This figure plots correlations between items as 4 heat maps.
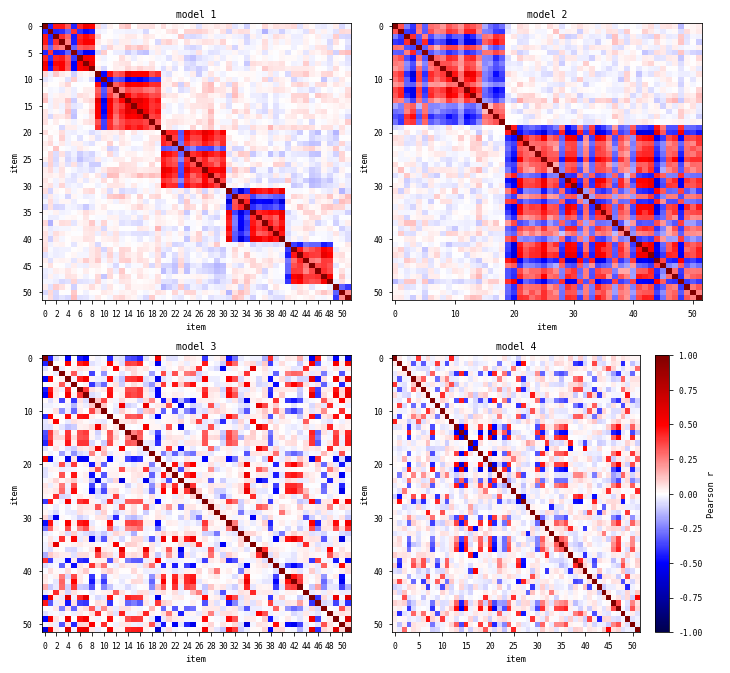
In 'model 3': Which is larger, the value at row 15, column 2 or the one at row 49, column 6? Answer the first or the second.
the second
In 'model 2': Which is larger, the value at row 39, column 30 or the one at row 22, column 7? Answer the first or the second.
the first
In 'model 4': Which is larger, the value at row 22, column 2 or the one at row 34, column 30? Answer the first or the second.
the first
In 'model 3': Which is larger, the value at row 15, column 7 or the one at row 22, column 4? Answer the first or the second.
the first
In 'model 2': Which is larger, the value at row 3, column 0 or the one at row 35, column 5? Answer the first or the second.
the second
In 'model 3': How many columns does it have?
52
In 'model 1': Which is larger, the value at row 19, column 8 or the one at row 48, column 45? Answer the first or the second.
the second
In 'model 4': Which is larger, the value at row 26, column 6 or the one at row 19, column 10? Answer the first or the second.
the first
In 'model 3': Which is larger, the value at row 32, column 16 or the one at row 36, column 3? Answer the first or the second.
the first
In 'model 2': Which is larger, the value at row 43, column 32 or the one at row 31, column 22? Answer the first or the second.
the first
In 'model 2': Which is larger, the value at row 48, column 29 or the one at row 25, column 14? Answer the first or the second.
the second
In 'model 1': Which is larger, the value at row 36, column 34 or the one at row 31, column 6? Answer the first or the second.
the second
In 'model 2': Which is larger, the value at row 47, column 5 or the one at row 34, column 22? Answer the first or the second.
the second
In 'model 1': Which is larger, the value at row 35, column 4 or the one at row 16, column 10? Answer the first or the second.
the first
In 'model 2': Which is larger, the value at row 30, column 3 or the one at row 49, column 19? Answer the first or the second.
the first
